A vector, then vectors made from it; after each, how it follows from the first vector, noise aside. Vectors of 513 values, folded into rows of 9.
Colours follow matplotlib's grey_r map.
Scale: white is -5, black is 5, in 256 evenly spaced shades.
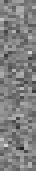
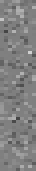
partly zeroed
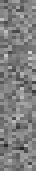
sign-scrambled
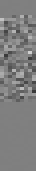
partly zeroed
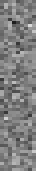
reversed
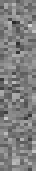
reversed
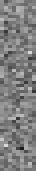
copied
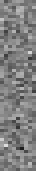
copied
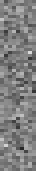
copied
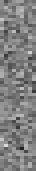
copied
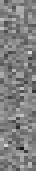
copied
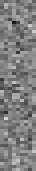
reversed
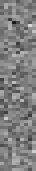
reversed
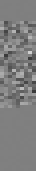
partly zeroed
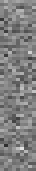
sign-scrambled
